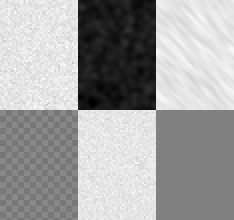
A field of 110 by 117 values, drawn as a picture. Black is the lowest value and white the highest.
The table splits into 2 rows of 3 panels. Panel 1,1: very high, fine-grained, faint in contrast. Panel 1,2: very low, blotchy, faint in contrast. Panel 1,3: very high, slanting down to the right, faint in contrast. Panel 2,1: middling, checkered, faint in contrast. Panel 2,2: very high, fine-grained, faint in contrast. Panel 2,3: middling, flat.
